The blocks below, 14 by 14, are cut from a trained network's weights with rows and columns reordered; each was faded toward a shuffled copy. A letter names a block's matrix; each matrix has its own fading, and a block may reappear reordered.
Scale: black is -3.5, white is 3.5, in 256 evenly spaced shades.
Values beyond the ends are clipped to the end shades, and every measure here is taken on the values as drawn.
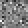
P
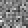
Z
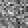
Z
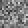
Z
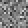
Z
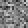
Z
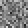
Z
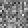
Z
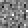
P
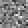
P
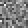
Z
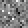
P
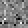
P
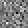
P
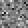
P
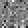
P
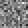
Z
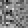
Z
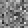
Z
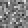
P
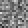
Z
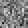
Z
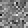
Z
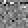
P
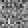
Z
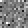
P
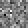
P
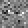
P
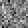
P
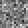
P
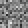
Z
